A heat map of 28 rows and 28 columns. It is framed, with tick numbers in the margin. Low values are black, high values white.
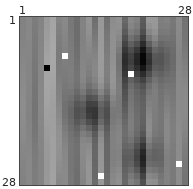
There are three dips. Streaks run downward. Five lone cells stand out: four far higher and one far lower than their neighbours. On average the colour sits 50% of the way up the scale.
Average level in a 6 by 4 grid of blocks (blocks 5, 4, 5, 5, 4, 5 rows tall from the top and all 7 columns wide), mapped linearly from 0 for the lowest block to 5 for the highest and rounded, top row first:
5 4 3 4 | 4 5 0 2 | 5 3 2 3 | 5 1 2 4 | 5 4 2 4 | 5 4 2 4
